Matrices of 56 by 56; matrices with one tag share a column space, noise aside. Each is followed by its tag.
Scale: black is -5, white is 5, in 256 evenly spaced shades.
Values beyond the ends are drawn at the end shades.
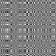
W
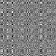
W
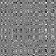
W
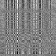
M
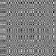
W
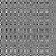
W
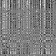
M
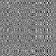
W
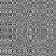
W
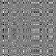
W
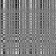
M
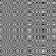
W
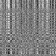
M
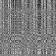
M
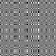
W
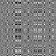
W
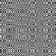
W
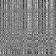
M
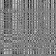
M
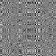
W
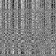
M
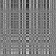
M
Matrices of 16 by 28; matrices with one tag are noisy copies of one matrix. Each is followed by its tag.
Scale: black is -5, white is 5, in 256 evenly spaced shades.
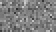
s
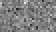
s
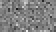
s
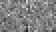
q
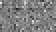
s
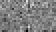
q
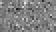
s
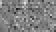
s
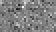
s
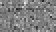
s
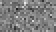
s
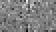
q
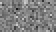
s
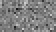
s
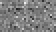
s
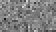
q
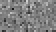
q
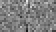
q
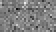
s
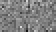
q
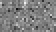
s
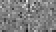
q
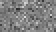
s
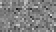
s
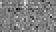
s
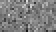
q
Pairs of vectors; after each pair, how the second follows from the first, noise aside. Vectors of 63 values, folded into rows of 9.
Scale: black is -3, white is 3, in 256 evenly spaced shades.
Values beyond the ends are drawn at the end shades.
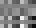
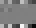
partly zeroed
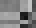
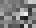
sign-scrambled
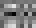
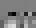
partly zeroed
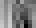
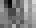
reversed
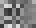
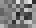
reversed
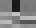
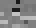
partly zeroed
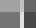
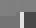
partly zeroed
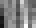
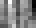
reversed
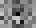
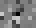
partly zeroed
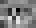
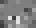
partly zeroed
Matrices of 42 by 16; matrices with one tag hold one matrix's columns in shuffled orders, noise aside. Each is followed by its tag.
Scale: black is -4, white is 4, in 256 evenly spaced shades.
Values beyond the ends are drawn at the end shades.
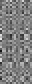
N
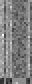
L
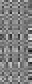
N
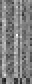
L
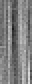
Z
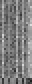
L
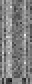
L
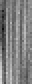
Z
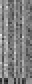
L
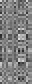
N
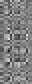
N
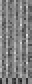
L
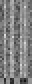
L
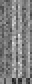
L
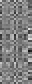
N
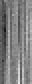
Z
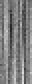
Z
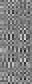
N
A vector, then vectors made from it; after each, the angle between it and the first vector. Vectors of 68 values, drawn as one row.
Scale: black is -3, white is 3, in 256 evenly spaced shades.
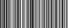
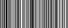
nearly parallel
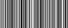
nearly opposite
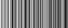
partly opposed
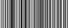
nearly opposite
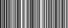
nearly parallel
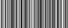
nearly opposite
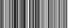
orthogonal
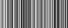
partly opposed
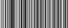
nearly opposite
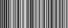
nearly parallel
